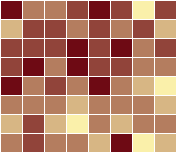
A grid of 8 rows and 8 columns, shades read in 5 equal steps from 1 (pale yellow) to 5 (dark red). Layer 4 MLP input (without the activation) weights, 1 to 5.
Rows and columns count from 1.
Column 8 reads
4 2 4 3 1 2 3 2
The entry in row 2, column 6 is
3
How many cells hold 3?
23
